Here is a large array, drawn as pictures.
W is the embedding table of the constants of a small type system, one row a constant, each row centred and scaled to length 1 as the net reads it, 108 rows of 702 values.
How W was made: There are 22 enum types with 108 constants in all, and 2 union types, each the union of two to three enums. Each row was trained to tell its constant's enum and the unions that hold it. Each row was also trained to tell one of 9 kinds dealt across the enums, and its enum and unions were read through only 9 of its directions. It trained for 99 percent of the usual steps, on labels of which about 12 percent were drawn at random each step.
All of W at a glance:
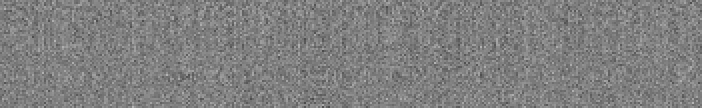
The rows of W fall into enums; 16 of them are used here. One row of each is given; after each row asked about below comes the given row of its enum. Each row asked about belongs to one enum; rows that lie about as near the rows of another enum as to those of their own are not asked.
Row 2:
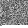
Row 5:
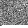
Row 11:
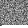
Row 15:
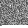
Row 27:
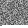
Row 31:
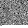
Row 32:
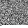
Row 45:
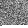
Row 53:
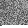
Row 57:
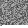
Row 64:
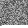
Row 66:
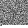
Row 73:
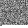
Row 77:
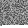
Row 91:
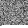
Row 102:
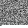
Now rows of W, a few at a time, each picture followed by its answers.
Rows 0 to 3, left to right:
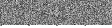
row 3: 45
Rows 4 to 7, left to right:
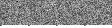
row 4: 15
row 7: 57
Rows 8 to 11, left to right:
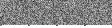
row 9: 73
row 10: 66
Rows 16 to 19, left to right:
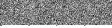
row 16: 53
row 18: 91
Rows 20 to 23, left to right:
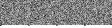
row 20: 15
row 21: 5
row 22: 66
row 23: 102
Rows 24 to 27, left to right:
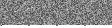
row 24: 45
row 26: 66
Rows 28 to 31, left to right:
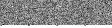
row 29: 11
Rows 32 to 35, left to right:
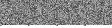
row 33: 2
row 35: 73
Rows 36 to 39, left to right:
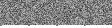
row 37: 66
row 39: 2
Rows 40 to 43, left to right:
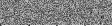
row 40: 2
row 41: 66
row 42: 102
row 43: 31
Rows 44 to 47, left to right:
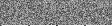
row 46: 11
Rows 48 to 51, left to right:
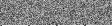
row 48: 45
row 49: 27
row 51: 73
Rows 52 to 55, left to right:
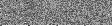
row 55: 15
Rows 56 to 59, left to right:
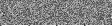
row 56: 2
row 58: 102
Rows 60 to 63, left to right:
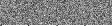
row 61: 15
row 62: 53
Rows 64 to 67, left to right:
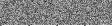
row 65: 31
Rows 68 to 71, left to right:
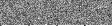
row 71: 102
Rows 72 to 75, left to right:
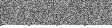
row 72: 53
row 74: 77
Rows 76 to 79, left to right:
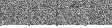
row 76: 45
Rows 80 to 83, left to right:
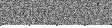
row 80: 102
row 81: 73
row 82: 91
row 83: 15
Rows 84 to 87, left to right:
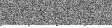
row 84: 73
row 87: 31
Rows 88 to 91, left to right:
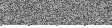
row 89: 53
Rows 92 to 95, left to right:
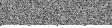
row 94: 11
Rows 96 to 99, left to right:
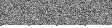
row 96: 57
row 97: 32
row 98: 2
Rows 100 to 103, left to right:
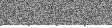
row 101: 57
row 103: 91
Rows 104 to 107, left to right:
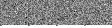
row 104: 45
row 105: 57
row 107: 32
